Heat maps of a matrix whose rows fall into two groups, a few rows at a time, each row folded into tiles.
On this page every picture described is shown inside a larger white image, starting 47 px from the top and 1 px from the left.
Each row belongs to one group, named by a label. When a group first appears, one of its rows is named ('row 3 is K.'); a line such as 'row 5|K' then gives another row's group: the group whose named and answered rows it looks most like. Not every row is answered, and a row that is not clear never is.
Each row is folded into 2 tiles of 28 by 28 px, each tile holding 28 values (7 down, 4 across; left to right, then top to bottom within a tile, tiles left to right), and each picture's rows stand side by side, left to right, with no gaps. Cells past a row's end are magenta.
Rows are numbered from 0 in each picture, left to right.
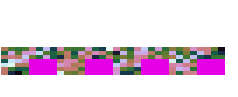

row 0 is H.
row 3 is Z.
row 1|H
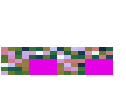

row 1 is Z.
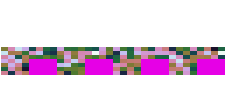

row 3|Z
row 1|H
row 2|H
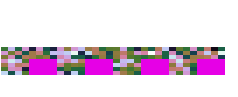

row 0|Z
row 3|Z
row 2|H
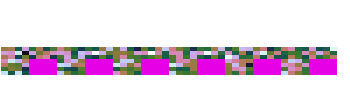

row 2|H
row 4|Z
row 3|H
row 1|H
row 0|Z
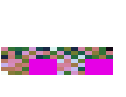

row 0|H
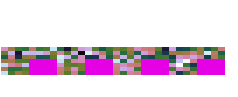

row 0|H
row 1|Z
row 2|Z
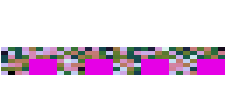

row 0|H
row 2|H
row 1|Z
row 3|Z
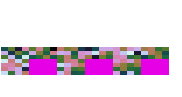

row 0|Z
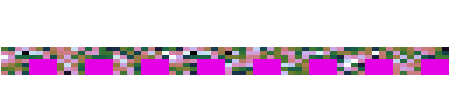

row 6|H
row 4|H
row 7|Z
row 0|Z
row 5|H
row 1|Z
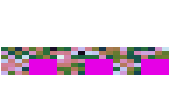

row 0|Z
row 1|Z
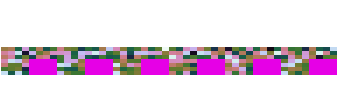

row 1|H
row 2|H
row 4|Z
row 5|H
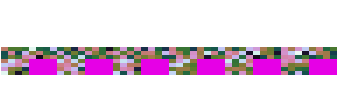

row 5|Z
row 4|Z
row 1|Z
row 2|Z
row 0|H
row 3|H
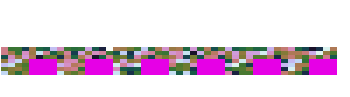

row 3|Z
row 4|H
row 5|H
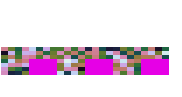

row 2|Z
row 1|Z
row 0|H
